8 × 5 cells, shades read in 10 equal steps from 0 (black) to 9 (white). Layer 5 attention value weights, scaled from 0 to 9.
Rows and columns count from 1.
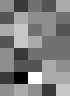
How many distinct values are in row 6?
3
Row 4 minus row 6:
-2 4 3 -2 -1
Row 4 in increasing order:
3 4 4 6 7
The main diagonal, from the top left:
5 6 4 4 4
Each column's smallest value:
2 0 3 2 3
